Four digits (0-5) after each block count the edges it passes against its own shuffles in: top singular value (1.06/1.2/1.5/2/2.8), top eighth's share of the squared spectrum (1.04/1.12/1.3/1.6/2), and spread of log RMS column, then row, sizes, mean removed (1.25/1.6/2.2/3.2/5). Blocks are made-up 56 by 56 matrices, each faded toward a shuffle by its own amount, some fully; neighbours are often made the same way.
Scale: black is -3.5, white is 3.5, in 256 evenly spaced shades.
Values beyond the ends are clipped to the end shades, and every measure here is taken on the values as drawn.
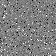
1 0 0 0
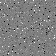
1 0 0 0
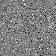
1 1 0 1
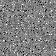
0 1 0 1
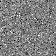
0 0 0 0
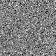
2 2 0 0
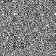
3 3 1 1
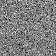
2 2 1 0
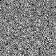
3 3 1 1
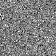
2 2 0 0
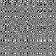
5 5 3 3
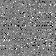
3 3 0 2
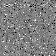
2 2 0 1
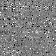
3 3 1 2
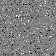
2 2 0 1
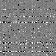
4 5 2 3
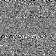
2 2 0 3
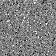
0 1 0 1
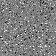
1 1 0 0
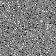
1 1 0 0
